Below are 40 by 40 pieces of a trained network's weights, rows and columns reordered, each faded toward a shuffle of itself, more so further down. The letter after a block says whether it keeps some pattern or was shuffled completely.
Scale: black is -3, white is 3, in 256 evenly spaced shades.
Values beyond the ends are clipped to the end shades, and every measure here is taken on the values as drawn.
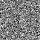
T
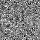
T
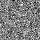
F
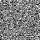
T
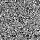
T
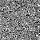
F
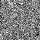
T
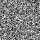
T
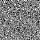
T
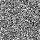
F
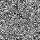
F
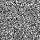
T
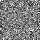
T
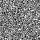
F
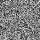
F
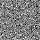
T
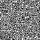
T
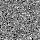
F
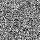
T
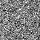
F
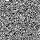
F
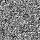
F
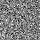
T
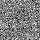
F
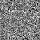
T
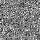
T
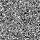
F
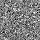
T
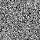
T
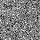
F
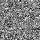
T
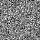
T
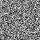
F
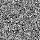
T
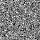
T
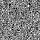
F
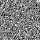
F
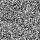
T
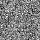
T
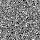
F
